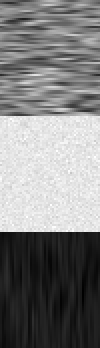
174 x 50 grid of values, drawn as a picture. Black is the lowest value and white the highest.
The table splits into 3 rows of 1 panel. Panel 1,1: middling, streaked across, strong in contrast. Panel 2,1: very high, fine-grained, faint in contrast. Panel 3,1: very low, streaked downward, faint in contrast.
